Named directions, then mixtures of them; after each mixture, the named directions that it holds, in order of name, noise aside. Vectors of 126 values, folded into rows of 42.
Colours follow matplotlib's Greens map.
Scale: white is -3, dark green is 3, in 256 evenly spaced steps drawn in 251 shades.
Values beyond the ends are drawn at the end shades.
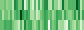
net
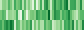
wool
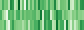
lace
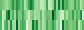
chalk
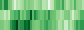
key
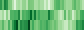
key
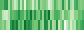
key, lace, net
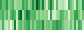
chalk, wool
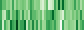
chalk, key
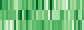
chalk, wool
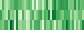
chalk, lace, wool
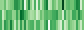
chalk, net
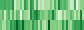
chalk, key, net
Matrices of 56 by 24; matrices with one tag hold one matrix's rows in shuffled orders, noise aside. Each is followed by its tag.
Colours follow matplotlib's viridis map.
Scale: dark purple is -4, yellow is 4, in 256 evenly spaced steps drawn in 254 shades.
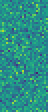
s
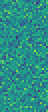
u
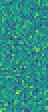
s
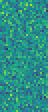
u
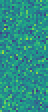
u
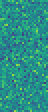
s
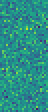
u
